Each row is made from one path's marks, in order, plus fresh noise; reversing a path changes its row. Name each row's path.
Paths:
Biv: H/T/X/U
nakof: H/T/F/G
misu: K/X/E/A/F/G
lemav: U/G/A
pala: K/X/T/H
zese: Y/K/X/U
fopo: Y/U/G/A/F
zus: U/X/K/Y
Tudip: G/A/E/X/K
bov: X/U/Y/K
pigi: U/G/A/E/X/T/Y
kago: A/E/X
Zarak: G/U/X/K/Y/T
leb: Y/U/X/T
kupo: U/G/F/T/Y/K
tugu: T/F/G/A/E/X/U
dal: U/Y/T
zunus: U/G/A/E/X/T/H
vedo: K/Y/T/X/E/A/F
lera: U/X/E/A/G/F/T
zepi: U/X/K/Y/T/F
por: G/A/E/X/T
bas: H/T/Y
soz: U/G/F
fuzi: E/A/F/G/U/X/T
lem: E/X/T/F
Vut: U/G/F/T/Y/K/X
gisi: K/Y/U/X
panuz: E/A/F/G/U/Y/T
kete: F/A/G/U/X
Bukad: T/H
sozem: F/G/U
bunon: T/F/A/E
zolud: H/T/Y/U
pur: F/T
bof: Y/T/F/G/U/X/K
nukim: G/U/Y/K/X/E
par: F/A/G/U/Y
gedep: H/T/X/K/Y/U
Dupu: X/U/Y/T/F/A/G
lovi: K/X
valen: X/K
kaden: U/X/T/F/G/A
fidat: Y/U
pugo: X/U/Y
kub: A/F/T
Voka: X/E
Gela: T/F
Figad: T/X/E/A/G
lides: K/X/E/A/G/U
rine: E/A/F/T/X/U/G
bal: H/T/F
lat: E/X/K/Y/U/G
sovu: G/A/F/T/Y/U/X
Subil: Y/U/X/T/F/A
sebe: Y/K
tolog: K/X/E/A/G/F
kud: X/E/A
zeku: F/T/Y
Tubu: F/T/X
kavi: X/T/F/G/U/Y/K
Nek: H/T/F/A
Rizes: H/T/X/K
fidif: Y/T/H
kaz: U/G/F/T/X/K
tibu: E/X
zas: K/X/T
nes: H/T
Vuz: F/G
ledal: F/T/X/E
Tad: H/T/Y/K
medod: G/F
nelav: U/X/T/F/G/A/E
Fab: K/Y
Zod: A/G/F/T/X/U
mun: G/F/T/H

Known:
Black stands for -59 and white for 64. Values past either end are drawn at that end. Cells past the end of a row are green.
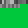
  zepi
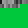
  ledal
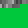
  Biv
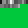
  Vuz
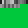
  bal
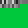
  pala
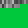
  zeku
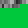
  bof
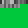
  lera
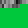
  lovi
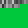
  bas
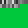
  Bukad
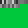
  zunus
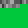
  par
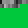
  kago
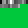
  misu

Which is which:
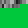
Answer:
valen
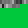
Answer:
pugo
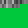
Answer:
leb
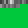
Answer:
sozem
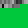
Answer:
zus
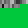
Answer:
sebe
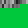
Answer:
Rizes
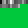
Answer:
Figad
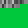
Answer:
Zarak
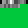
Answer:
fopo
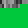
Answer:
nukim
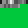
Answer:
soz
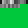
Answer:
Subil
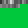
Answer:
rine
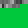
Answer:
gedep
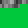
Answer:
kete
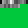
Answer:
medod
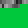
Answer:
gisi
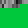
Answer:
Vut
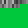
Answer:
zas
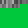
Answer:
fuzi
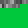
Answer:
fidat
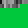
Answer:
Voka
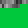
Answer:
sovu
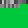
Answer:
kub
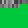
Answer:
por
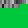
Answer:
Tad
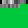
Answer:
vedo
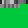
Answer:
Gela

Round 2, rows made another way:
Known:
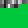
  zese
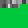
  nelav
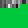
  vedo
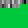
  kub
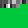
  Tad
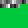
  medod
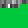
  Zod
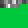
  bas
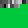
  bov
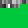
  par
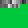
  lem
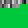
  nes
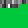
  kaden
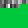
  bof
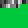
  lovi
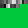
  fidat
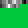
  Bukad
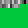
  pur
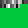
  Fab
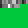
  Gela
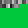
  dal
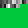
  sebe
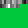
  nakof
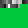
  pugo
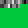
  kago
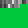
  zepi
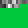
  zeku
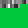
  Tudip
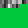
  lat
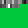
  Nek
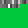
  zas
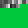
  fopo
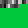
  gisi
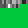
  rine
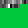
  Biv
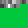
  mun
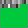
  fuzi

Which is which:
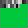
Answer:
zus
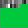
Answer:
Rizes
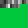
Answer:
Vut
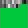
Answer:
misu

